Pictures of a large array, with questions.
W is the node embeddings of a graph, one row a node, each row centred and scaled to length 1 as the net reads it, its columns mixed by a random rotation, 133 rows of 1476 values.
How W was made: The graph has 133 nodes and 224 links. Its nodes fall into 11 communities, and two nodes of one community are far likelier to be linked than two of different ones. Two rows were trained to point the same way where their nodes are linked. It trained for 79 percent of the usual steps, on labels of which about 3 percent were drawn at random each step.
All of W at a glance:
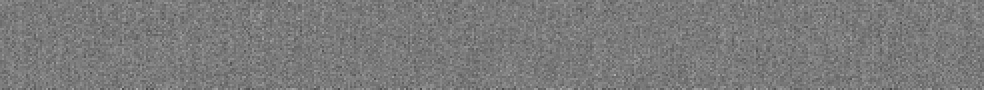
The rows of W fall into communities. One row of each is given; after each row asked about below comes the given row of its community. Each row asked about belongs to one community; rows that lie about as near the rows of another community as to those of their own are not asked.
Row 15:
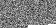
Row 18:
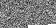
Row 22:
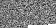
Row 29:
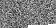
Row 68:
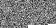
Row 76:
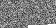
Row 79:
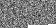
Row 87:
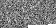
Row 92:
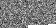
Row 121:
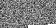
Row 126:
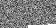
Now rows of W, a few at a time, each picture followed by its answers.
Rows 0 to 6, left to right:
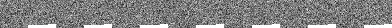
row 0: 76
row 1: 22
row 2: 92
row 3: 29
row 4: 22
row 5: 87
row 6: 76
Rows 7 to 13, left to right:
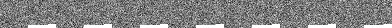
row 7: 15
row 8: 15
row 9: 68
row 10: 18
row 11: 126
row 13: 92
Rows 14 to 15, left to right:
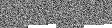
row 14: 121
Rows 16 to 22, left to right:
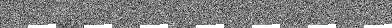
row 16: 22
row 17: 76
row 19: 29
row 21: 92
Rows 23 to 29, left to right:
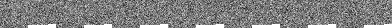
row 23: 79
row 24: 15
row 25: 79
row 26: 22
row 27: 18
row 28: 18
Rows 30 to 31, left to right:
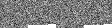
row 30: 68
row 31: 29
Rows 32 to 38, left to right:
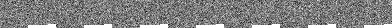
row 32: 15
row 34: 15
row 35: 18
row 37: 126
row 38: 68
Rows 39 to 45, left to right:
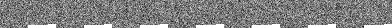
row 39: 18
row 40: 121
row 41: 92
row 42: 87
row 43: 87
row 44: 126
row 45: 121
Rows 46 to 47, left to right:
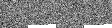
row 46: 15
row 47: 68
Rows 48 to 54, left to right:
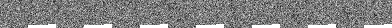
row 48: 29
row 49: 15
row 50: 22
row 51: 87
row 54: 87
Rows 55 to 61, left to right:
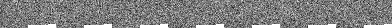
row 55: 15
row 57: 22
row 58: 126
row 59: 126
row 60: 76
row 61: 121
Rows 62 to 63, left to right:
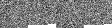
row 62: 126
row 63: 15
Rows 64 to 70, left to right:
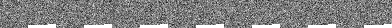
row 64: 126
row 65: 29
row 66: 15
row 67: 18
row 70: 29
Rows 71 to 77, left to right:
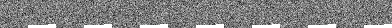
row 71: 76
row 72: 121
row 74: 126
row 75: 126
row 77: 121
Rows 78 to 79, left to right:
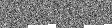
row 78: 29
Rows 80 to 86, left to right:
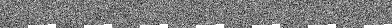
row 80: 126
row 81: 76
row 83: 92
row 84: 22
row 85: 18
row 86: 18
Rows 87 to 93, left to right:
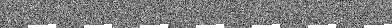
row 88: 76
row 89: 68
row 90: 121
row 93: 87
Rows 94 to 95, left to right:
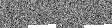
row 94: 87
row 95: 29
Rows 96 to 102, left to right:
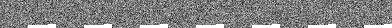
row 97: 87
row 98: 92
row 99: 92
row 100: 15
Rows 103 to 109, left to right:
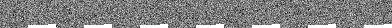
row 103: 68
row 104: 79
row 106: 87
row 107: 92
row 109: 22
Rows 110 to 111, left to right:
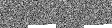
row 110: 18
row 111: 76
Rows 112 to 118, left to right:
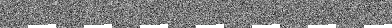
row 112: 68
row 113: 68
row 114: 79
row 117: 18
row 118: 92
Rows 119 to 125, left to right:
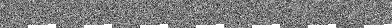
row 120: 18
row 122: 87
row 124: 79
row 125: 126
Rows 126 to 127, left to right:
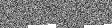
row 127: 29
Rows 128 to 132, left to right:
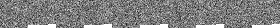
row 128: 79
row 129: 18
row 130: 68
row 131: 87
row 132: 22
